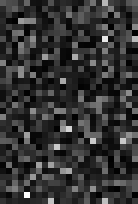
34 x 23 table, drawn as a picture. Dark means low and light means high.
There is no seam. Fine speckle covers the field. The values are skewed, with a long tail toward high values. No regular stripes run through it. Neither half mirrors the other. On average the colour sits 20% of the way up the scale.
